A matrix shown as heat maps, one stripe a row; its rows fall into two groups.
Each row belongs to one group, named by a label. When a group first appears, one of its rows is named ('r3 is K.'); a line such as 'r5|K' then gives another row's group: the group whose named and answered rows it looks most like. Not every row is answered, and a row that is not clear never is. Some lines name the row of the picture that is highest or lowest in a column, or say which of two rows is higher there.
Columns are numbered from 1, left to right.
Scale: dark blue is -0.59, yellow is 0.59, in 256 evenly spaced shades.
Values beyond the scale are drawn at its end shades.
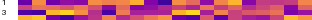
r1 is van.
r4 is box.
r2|van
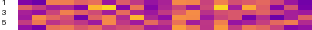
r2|box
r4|van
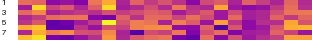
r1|box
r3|box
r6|box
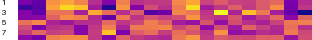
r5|box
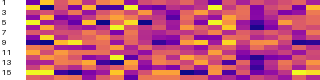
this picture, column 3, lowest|15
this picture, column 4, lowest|15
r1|van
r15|box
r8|van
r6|van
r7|van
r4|van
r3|van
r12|van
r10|box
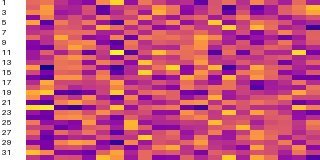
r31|box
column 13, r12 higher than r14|Yes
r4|van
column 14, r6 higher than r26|No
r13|van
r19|box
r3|box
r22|box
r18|van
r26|van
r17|van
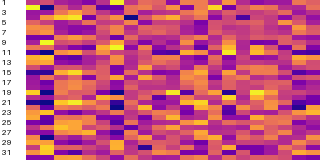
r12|box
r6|box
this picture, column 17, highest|19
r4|van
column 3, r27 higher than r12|Yes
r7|box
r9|van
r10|box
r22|van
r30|van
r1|van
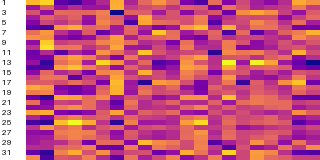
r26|van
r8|box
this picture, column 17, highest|13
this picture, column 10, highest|7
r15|van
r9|van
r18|box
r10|van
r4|van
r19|box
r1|box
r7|box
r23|box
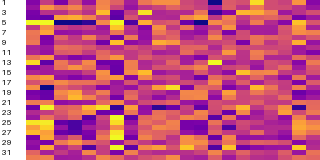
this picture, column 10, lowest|22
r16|box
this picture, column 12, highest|30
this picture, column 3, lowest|5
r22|van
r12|box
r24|van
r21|box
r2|van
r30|van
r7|box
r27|box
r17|van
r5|box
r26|box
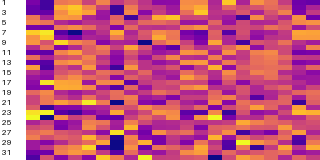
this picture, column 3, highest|9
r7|box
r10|van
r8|box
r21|van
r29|van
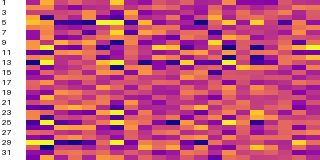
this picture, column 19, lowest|5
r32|van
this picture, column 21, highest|10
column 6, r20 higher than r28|Yes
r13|van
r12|box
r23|box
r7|van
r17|box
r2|box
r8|van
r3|van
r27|box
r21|van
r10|box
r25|van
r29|box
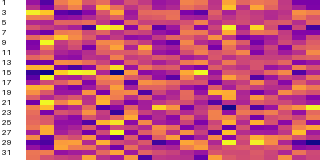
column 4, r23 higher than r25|Yes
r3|box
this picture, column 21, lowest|29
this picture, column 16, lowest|8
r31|box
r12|box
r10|van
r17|van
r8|van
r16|van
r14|box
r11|van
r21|van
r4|box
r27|van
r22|box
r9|van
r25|box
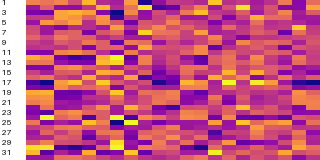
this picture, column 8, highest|25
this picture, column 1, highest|30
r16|van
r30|box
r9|van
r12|box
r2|van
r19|box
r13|box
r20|box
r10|van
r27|van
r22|van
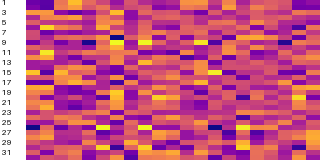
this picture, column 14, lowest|26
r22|box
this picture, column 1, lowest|26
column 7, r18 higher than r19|No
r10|box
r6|van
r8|van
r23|van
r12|box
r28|box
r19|box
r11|van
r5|box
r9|van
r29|van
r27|box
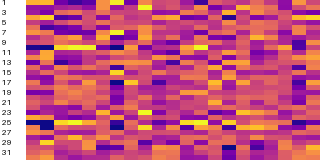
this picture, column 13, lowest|1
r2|van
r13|van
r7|box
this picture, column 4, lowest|1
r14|van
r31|box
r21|van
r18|van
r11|van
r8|van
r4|box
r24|box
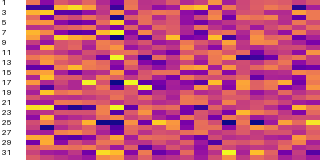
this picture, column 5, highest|17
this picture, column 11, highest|8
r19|van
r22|box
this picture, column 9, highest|18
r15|box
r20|van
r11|van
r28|box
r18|van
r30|van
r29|van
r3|box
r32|box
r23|van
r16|van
